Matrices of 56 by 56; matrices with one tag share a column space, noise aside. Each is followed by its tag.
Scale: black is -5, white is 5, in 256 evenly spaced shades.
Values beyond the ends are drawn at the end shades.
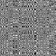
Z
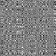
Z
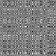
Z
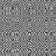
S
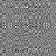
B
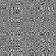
S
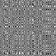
Z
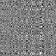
Z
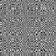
S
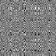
S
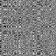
Z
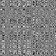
Z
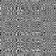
S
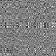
B
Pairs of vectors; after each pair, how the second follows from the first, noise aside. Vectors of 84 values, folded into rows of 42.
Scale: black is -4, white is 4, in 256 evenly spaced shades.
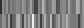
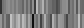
sign-scrambled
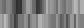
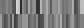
sign-scrambled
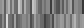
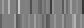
partly zeroed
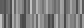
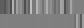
partly zeroed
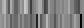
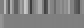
partly zeroed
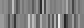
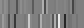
partly zeroed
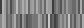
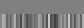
partly zeroed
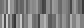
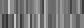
sign-scrambled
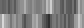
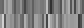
sign-scrambled
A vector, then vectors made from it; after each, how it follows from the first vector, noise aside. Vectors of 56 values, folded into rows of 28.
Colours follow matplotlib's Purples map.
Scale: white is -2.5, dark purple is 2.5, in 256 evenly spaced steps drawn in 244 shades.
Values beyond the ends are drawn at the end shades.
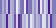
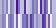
negated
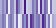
negated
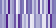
copied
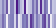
negated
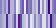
copied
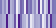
copied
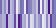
copied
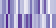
sign-scrambled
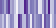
sign-scrambled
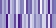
copied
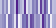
negated
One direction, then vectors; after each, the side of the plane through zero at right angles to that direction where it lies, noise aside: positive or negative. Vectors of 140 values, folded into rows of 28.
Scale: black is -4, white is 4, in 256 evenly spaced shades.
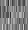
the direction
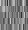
negative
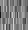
positive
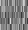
negative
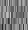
negative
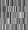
positive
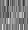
positive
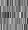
positive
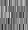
negative
